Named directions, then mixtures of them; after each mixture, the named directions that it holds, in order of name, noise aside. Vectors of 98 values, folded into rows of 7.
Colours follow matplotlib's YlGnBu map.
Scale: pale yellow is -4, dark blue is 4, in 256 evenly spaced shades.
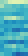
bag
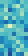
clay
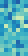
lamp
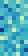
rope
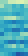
bag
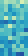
bag, clay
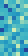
rope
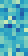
clay, lamp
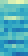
bag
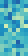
lamp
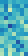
clay, lamp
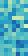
bag, lamp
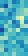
lamp, rope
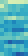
bag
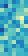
lamp, rope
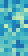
lamp
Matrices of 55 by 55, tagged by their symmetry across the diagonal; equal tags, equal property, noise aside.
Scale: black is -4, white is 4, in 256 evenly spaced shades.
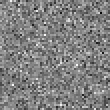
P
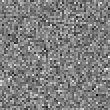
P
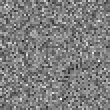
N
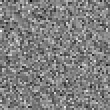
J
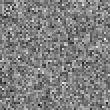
J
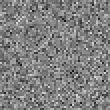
N
